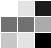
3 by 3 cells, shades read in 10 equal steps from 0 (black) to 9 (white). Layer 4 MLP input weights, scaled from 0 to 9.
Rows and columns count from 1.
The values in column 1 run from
4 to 9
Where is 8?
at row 1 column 2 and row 3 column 2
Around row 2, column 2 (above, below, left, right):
8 8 4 6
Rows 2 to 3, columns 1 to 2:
4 4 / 7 8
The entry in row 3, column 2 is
8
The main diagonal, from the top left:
9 4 0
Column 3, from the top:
1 6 0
